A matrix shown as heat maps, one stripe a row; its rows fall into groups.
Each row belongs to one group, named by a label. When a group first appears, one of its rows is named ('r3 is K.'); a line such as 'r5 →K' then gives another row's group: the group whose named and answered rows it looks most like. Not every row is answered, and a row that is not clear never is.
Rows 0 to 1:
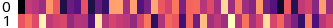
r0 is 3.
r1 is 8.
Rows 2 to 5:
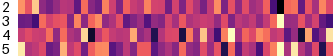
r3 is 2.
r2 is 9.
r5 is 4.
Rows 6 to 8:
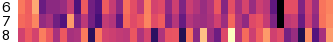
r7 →9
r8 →8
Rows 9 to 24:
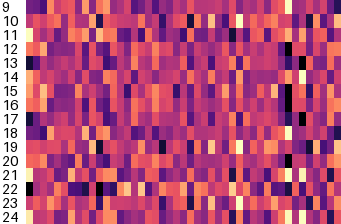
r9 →2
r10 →8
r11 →4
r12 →9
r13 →3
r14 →4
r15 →9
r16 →9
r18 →2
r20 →9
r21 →4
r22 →3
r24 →4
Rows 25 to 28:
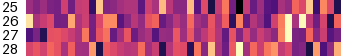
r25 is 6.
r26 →4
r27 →2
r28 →8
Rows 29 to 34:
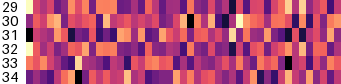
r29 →4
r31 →3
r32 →4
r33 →9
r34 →2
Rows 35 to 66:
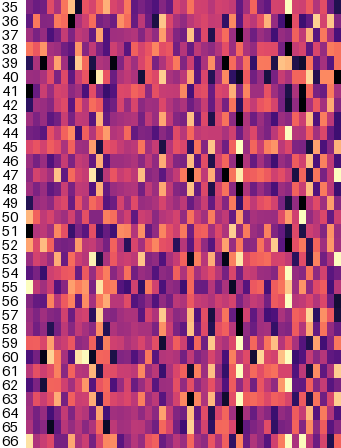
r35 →2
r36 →3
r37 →6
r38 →9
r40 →6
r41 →3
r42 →3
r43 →6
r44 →2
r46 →6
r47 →8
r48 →6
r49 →3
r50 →4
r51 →3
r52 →9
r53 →8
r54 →2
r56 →2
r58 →6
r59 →8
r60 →2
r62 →2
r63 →8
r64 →6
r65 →6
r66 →4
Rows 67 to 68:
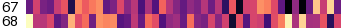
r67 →3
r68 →4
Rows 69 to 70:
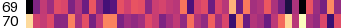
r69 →3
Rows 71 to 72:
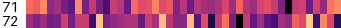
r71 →9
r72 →6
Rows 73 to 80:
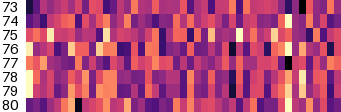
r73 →3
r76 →4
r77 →9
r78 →4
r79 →4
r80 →2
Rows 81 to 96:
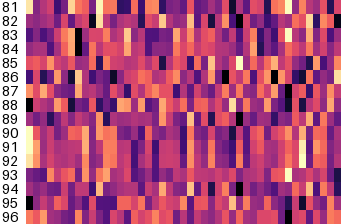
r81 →4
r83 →2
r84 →2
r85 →8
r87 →9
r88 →3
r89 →6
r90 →4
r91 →4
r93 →2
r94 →6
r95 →3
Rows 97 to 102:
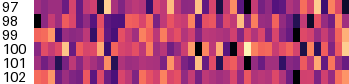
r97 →6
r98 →3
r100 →8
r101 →6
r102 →9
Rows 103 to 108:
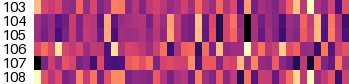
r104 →6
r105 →6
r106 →8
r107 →3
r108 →4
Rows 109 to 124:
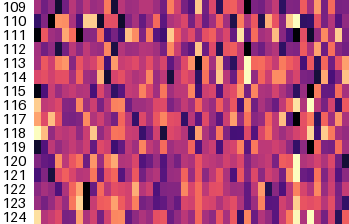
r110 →2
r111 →3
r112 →6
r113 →8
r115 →3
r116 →4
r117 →9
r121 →2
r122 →2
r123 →2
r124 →4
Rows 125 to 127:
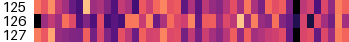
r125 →9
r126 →3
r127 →9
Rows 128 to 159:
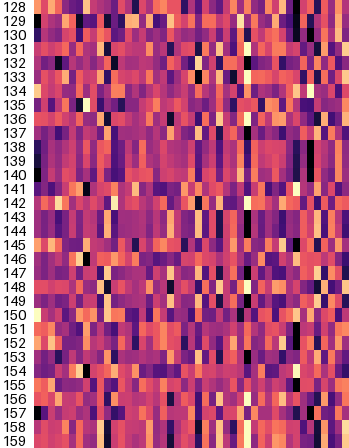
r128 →9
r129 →3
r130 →3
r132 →6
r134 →4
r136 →8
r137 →6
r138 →3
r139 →3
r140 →3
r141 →2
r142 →8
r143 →6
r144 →6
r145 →9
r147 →6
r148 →8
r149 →6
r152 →9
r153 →6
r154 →2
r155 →9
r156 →8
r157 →3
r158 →8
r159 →8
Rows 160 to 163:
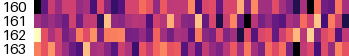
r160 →3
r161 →6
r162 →4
